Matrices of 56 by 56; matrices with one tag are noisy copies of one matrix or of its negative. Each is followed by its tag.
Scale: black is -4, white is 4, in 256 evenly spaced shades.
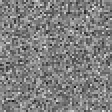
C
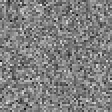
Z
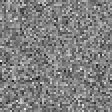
Z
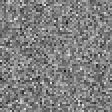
Z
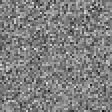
C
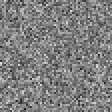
Z
